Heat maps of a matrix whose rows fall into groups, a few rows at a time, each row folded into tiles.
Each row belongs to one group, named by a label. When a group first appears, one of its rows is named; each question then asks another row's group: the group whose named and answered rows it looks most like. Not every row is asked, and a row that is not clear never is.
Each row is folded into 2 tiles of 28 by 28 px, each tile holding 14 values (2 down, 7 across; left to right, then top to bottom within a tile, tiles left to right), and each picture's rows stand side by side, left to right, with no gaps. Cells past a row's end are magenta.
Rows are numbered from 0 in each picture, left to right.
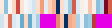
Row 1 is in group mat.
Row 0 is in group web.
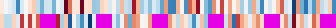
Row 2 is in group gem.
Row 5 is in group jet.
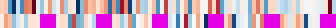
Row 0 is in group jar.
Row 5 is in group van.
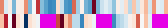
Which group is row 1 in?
jet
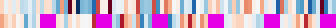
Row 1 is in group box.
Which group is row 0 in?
jet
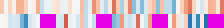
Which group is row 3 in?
web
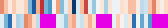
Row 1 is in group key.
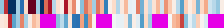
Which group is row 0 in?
jar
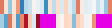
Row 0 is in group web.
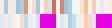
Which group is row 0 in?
key
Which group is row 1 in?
jar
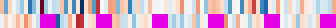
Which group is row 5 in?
gem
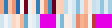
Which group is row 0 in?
key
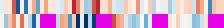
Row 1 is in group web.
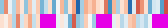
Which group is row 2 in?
key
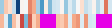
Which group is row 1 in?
van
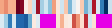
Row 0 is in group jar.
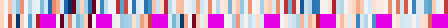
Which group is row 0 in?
gem
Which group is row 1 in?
jet
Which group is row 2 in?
box
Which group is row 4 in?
key
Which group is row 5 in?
box
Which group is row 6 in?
web
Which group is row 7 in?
box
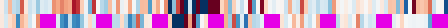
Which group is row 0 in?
gem
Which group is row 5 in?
gem
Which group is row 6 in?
key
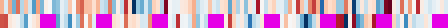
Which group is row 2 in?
box
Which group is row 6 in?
mat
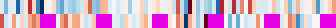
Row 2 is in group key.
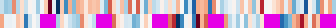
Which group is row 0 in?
van
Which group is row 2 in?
jet
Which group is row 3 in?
mat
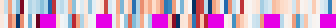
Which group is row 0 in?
gem
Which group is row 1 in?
van
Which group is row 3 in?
mat
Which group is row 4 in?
mat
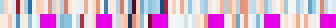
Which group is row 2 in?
gem
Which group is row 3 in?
box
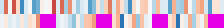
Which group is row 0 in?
box
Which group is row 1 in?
box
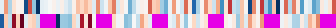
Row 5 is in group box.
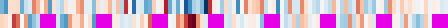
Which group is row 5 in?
gem
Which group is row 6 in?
gem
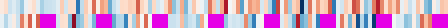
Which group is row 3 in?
key
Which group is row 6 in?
web
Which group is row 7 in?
box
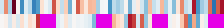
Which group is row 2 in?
van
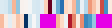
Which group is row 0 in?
van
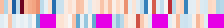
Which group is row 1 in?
web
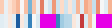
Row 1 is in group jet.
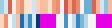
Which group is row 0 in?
web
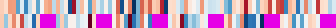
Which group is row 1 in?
jet
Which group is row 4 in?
web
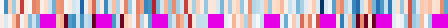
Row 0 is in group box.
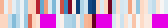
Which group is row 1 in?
box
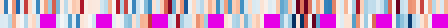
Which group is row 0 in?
key
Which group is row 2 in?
box
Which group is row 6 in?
gem
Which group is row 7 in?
jar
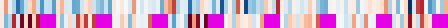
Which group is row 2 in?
gem
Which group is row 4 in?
box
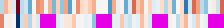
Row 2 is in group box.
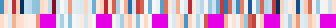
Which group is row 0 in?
box
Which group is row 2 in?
key
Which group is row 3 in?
gem
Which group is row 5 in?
key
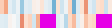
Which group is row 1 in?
key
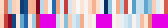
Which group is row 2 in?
box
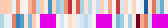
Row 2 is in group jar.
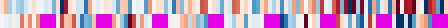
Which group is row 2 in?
van
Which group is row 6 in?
jet
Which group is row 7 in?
jar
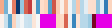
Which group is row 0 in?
key
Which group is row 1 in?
gem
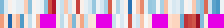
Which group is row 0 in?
mat
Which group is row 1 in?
gem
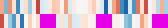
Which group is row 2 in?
jar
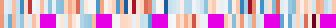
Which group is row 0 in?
key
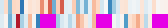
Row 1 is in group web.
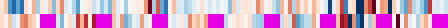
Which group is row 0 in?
jar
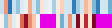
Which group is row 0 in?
jar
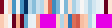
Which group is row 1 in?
van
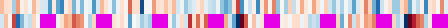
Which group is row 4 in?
van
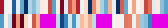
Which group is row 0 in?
jet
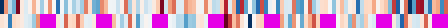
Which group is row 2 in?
van
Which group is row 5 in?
key
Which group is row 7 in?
key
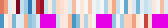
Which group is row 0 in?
web
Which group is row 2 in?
jet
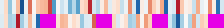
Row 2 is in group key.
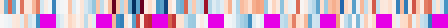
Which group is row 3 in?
jet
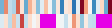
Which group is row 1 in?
key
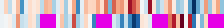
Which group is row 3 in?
jet
